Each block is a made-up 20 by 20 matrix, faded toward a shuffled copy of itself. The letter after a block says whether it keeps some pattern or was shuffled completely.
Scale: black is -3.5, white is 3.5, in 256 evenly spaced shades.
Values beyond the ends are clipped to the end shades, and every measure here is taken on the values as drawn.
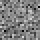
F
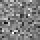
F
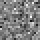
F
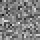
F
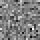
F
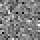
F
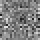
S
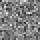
F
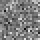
F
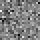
F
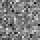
F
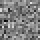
S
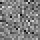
S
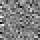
S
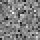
F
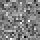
F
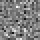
F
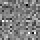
S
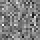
S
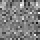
S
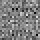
S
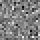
F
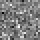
F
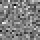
F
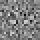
S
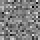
S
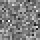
F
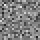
F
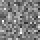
S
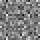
S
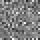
S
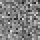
F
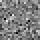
F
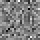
S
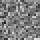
S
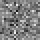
S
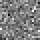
F
